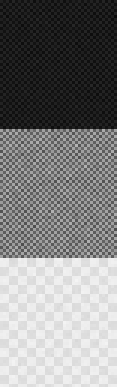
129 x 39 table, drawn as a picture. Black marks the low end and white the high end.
It is made of 3 by 1 panels. Panel 1,1: very low, checkered, faint in contrast. Panel 2,1: middling, checkered, strong in contrast. Panel 3,1: very high, checkered, faint in contrast.
